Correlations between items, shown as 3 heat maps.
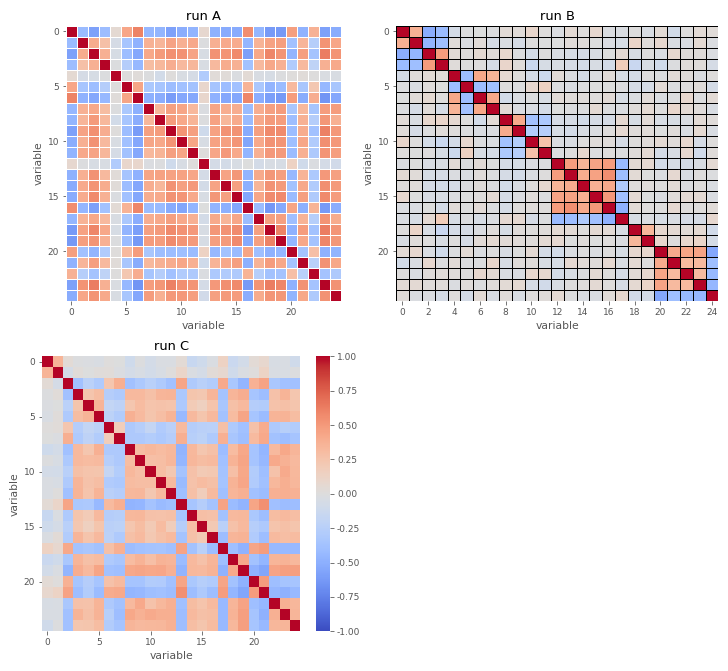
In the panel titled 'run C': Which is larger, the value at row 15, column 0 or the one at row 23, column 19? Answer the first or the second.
the second
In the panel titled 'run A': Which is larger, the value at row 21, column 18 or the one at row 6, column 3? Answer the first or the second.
the first
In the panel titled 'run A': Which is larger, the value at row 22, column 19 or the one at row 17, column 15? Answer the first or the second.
the second
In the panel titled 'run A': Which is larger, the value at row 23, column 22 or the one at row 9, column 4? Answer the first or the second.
the second
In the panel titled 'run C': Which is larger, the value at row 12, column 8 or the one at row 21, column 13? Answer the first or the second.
the second
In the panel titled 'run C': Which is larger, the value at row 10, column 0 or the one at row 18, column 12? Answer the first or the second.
the second
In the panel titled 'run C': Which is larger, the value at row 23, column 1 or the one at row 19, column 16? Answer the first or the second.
the second
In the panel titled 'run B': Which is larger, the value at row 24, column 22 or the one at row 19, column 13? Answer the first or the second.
the second
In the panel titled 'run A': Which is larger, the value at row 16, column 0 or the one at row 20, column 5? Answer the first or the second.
the first
